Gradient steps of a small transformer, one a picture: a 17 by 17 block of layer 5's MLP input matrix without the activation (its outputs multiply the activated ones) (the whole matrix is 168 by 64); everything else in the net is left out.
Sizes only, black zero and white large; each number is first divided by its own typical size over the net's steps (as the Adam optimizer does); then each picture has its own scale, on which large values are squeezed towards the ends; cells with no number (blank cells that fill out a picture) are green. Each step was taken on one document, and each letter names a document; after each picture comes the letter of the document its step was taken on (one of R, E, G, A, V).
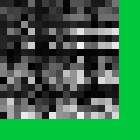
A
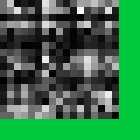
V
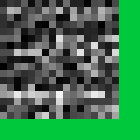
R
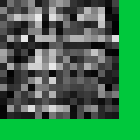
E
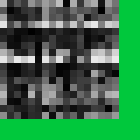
R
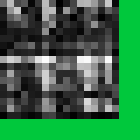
V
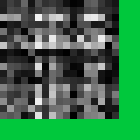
E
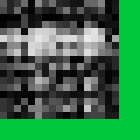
E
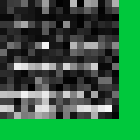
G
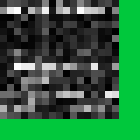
G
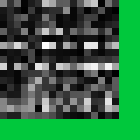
V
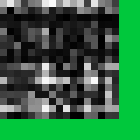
V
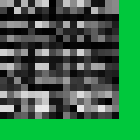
G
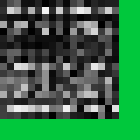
G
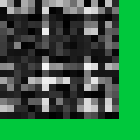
V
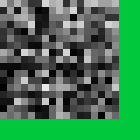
R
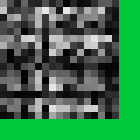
E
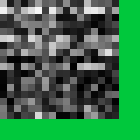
E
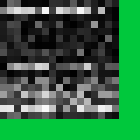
G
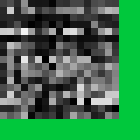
A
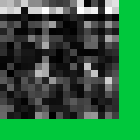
V
